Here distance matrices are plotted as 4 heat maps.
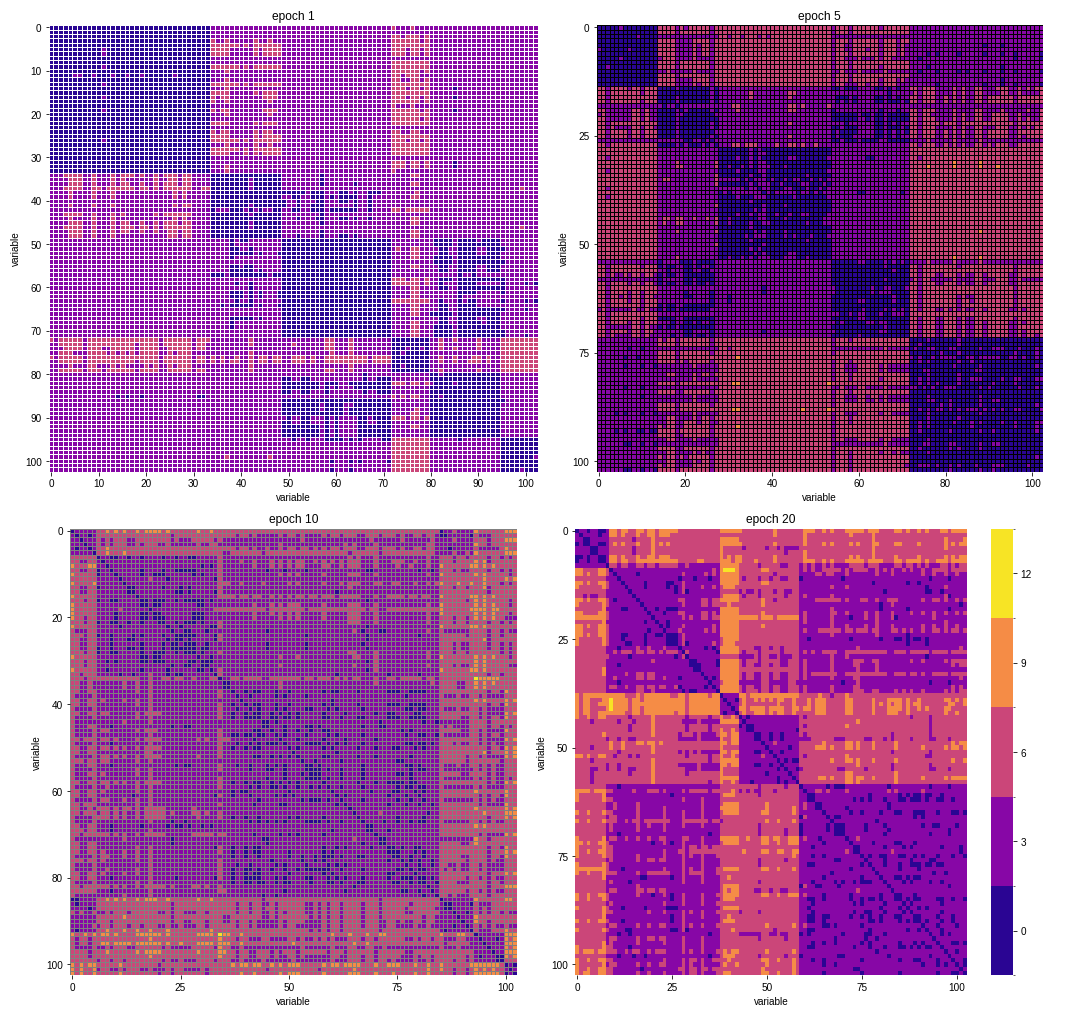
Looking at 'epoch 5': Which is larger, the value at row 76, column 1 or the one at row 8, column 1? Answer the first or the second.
the first
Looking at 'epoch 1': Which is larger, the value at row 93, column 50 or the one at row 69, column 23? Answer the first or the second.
the second
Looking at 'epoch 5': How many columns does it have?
103
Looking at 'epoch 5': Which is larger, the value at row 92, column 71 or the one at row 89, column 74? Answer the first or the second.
the first
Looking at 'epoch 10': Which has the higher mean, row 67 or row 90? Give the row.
90
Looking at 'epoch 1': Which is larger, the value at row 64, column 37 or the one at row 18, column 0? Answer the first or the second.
the first
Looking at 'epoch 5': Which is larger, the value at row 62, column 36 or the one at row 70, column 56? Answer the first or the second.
the first
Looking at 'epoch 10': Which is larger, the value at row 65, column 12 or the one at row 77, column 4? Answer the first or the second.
the first
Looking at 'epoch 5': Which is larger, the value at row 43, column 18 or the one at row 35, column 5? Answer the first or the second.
the second
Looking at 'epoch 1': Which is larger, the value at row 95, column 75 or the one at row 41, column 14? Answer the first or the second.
the first
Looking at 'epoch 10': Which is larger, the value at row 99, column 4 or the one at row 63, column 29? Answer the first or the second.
the first
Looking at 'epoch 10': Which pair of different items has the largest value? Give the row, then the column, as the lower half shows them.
93, 34
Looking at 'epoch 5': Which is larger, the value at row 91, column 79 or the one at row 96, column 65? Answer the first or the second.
the second
